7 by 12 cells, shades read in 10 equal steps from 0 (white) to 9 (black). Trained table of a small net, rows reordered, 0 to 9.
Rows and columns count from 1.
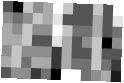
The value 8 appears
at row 7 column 12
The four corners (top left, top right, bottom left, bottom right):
6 0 6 8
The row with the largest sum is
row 7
